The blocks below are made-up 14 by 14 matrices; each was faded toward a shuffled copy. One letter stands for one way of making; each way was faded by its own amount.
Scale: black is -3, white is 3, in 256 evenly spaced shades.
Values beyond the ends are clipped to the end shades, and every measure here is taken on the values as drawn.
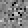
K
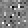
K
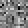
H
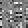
H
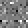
H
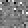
K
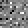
H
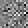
H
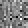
H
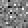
K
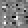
H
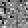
K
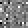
H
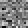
H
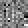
H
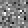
K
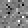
K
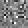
H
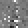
K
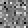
H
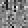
H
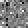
K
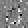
K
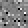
K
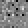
K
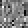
H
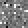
K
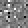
K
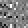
H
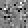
K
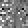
K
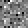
H
